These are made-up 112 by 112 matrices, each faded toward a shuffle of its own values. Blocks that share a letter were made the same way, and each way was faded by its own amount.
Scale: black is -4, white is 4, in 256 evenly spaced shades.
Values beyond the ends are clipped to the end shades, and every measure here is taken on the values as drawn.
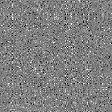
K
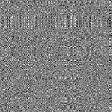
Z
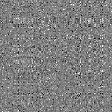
K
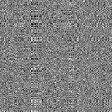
Z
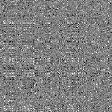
K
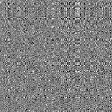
Z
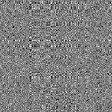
Z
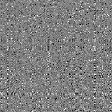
K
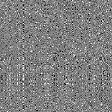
K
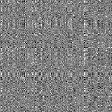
Z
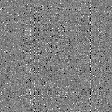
K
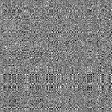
Z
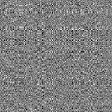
Z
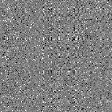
K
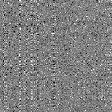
K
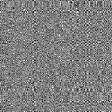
Z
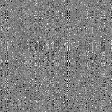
K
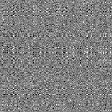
Z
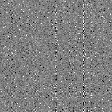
K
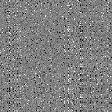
K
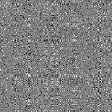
K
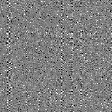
K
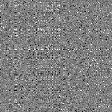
K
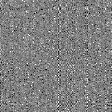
K
